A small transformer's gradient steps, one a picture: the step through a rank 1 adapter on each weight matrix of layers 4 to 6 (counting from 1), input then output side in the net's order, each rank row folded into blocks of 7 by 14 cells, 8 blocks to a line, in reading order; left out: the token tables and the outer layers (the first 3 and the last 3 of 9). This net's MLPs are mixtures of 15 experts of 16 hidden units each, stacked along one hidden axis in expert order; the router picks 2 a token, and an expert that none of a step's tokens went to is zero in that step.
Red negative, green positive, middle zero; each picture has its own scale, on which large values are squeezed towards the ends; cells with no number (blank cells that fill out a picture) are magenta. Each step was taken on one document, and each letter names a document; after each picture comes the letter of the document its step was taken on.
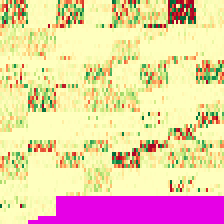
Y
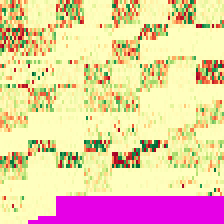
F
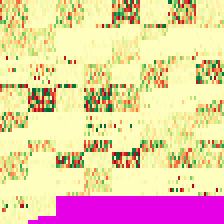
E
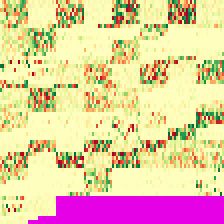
F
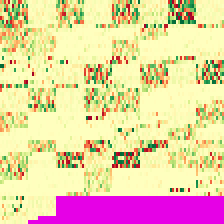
F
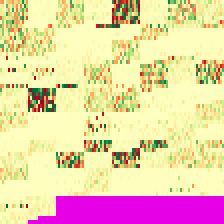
E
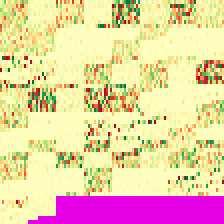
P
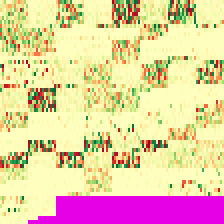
F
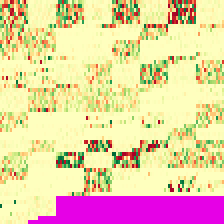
Y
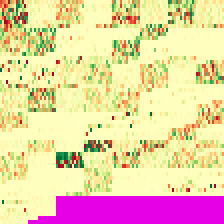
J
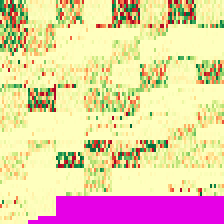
J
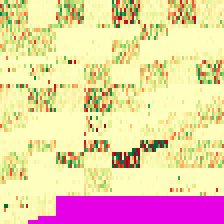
E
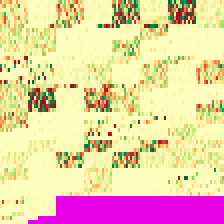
P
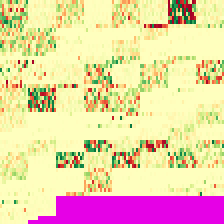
J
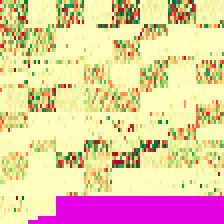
F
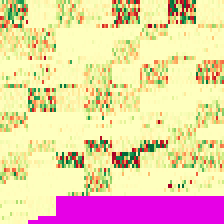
Y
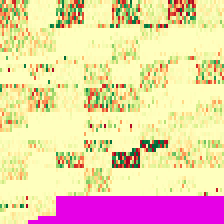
E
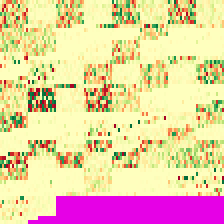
P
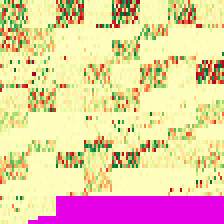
F
